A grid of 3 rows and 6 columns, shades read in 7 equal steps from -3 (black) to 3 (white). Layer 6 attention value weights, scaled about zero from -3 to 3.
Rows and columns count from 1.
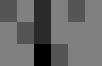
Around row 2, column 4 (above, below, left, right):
0 -1 -2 0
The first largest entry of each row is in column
2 1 1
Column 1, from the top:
-1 0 0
